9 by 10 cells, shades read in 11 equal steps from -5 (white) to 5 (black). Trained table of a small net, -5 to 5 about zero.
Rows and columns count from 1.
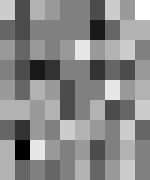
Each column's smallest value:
-3 -2 -4 -2 -3 -4 -2 -4 -3 -5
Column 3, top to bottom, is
-2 0 -1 4 -2 -1 -1 -4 0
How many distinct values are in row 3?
6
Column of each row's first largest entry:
2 7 2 3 5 5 2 2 2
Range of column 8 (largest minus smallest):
6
